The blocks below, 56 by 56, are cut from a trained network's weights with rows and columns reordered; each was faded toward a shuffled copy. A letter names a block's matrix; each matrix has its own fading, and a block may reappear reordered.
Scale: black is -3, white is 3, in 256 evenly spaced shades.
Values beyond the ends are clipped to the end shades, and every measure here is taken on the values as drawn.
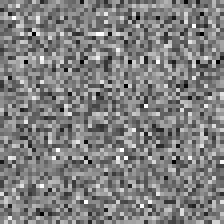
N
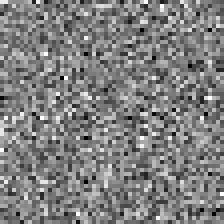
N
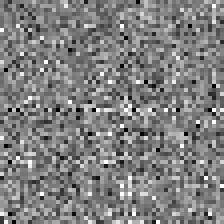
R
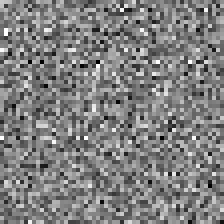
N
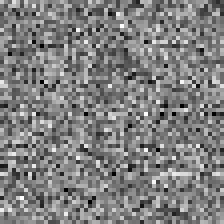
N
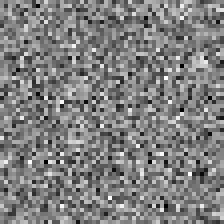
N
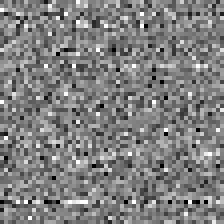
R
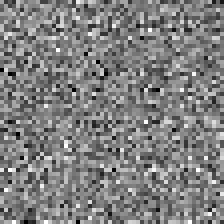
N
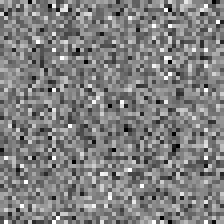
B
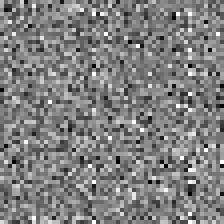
B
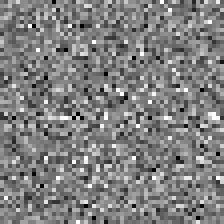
R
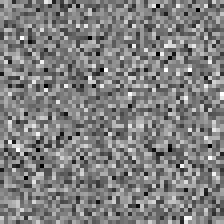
B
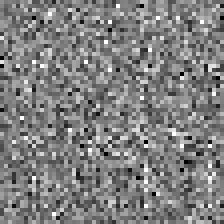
B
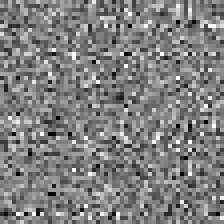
R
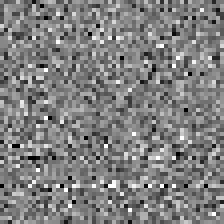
R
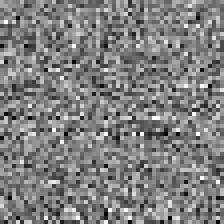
N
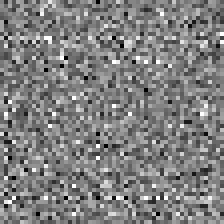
R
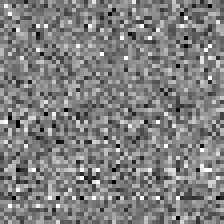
R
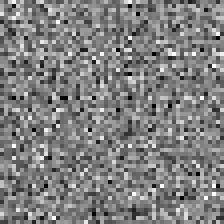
R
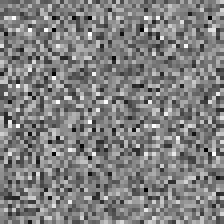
N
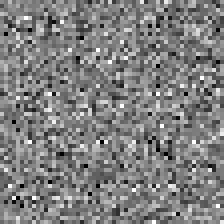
B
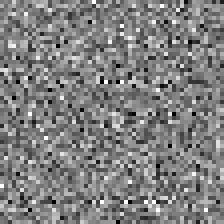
R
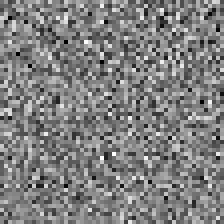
N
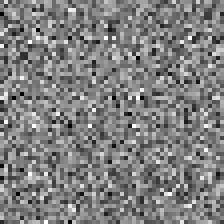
N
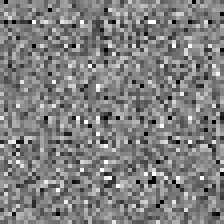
R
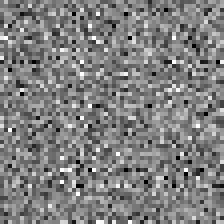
R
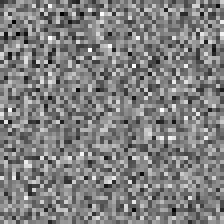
N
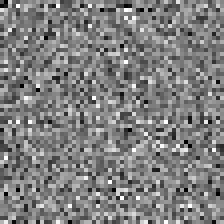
B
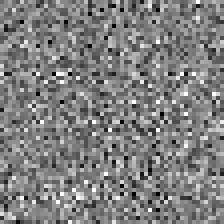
R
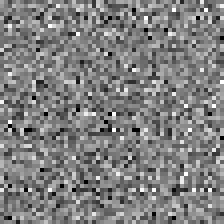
B
